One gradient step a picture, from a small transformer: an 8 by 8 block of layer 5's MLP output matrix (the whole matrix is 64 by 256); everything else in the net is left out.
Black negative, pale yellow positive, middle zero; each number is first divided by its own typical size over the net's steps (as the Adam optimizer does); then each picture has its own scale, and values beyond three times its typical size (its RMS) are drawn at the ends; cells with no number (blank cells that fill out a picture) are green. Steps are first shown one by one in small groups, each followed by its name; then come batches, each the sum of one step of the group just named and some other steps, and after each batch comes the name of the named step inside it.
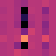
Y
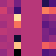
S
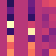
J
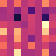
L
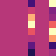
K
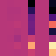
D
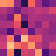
S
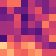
J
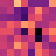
K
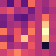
L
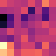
K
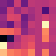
L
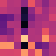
Y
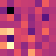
L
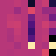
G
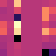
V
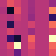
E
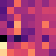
V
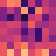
G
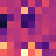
G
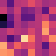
E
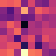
V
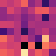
G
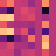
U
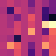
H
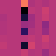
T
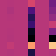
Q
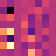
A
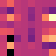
Q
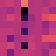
T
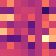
U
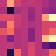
Q
